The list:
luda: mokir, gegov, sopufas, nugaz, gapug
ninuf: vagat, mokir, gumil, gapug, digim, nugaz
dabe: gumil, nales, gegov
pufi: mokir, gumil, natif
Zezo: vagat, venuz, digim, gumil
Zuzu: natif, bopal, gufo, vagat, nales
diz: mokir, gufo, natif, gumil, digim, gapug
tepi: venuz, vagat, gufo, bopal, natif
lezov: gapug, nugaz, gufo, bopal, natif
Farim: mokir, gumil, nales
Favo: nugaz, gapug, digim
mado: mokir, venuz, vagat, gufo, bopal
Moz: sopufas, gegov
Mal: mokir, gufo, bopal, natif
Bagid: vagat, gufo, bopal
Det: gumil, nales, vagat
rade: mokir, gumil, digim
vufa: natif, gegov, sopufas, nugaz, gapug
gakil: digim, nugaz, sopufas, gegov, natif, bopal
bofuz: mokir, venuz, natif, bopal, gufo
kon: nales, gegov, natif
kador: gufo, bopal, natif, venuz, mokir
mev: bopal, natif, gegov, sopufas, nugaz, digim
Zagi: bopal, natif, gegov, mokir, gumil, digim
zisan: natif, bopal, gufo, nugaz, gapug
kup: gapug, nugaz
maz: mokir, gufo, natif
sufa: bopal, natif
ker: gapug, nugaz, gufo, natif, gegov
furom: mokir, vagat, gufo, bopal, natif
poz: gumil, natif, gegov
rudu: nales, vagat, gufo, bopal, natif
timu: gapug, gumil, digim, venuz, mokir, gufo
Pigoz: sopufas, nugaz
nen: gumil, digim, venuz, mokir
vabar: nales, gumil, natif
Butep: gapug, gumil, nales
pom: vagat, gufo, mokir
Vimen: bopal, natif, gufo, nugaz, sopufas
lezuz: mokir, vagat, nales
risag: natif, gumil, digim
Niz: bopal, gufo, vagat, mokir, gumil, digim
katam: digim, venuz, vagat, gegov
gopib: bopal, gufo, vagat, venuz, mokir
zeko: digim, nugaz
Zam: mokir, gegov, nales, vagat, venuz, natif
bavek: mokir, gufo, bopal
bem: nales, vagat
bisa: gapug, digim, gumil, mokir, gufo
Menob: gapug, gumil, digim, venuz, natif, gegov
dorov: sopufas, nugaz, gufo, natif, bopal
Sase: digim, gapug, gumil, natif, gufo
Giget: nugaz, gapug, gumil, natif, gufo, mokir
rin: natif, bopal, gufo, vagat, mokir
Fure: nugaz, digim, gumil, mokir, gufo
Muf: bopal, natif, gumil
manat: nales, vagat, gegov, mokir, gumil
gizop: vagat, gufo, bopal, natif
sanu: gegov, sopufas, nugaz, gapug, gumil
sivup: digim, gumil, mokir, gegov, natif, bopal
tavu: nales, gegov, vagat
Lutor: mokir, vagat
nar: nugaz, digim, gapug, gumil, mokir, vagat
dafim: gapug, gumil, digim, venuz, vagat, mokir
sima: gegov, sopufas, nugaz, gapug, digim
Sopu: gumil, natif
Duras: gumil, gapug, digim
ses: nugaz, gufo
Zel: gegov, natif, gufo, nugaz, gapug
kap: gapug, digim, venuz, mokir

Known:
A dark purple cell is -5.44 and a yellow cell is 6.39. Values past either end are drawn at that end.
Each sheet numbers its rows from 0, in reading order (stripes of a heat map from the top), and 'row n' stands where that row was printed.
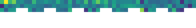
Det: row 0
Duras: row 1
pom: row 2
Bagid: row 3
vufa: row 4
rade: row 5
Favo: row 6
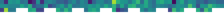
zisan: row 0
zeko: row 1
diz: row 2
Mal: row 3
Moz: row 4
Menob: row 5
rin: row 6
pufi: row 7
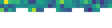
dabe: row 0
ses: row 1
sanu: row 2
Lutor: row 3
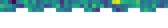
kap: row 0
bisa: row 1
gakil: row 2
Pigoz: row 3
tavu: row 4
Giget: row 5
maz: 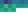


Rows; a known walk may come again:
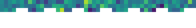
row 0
Niz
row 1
Lutor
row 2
ses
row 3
Moz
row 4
furom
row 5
kup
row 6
Zezo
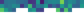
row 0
Fure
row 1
zeko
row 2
Farim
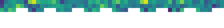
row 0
Sopu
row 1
tavu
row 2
bavek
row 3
poz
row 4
sanu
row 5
manat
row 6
Bagid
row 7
bisa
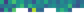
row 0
gizop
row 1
lezov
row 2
Giget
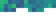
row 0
luda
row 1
sivup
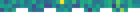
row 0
gopib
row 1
ninuf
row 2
Butep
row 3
Zam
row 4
vabar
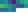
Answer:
kap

